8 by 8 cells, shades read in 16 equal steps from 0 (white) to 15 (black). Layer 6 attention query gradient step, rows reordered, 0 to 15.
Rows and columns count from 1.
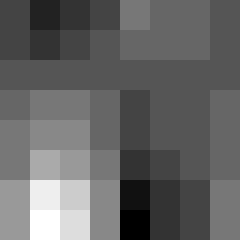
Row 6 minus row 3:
-2 -5 -4 -2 2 1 0 -1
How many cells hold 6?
3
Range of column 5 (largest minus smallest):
7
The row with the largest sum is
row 1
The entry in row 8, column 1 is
6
